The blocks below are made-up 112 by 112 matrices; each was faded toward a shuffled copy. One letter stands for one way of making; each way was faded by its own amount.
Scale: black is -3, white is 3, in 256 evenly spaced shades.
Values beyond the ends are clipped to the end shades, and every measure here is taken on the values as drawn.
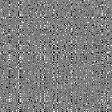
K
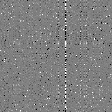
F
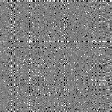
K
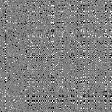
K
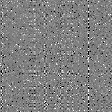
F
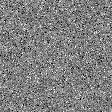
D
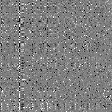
F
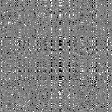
K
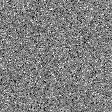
D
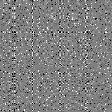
F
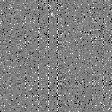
F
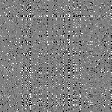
K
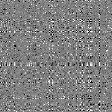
K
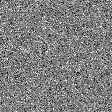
D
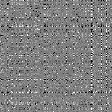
K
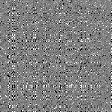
K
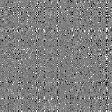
K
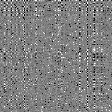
K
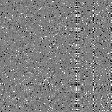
F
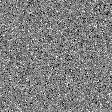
D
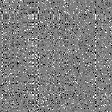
F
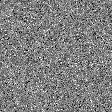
D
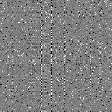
F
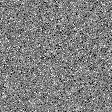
D
